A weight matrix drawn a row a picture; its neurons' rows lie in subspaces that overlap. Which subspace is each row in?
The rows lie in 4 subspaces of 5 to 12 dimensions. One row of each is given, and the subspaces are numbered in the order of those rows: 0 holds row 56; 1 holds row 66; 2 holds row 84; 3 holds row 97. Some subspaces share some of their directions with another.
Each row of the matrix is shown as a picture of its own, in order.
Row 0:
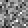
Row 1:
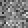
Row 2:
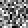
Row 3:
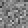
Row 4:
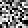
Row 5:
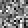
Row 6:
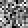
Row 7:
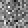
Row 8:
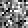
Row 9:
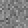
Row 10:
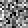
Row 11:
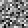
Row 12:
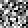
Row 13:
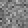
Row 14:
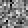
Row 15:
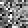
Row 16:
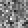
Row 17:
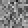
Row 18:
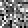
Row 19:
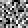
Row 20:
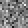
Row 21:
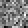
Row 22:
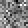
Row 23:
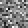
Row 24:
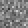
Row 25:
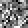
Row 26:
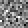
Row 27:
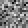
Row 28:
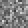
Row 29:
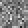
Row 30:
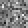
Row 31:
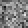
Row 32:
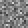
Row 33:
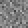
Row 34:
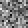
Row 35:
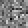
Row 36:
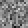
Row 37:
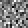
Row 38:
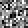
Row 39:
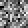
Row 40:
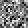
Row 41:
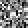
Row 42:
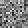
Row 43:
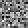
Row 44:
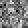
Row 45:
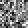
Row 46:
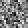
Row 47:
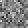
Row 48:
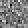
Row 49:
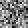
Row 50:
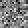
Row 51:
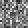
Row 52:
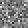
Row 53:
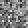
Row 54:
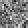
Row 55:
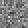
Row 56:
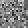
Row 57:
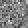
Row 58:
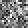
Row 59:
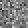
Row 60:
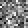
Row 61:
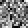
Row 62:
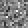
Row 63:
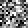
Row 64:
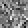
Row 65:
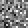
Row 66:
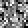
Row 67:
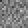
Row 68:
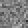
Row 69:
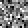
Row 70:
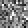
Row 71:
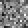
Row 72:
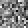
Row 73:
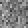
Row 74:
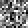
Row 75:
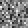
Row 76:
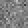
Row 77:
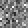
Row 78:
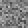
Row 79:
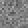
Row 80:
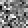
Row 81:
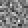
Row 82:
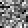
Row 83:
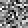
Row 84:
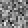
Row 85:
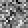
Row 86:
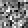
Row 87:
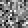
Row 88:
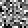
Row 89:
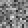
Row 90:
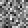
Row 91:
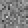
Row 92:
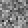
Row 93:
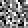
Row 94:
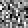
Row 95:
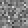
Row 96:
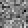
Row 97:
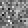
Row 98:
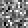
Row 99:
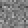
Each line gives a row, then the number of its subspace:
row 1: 1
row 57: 2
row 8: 3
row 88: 1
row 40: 3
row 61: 2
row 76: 2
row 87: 0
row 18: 1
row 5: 1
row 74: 0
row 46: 1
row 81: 1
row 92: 2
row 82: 1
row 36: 2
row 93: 1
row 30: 0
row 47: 1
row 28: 0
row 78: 1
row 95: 3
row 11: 1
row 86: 3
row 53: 3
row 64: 0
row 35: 0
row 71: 1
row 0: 3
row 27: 0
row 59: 0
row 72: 0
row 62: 3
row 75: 3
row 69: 1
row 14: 1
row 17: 0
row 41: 1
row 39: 0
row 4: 1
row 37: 0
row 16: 0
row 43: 1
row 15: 3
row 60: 1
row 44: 1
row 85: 0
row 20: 3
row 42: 0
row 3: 3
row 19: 0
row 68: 1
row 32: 0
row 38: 1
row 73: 1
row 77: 0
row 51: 1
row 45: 0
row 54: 0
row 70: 0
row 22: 2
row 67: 1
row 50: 0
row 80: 1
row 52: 3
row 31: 1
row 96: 1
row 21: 1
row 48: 1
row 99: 1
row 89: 1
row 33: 0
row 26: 1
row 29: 1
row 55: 3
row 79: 3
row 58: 0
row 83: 1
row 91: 2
